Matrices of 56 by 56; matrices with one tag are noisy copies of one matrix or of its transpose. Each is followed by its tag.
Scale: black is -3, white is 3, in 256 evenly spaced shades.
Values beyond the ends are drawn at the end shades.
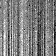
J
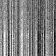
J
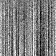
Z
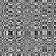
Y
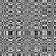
Y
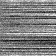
Z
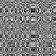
Y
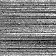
Z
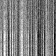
J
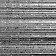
J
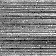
Z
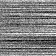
Z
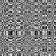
Y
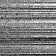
J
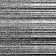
J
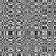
Y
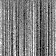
Z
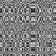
Y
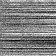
Z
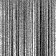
Z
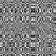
Y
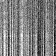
J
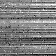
J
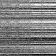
J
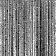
Z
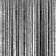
Z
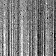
J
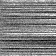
Z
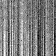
J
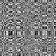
Y
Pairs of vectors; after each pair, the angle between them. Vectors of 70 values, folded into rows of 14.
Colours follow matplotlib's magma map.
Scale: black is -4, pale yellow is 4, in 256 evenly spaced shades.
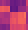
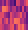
partly aligned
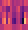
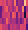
orthogonal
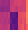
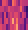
partly opposed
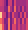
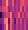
nearly opposite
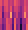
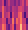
nearly opposite
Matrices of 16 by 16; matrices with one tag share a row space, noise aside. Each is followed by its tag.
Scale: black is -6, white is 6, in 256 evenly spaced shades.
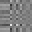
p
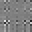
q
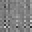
q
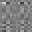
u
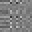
p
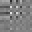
p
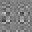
u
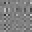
q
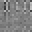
q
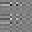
p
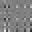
q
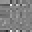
p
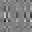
q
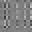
q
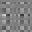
u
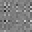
q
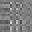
p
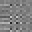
p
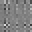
q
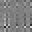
q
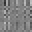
q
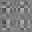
u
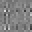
q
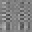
u
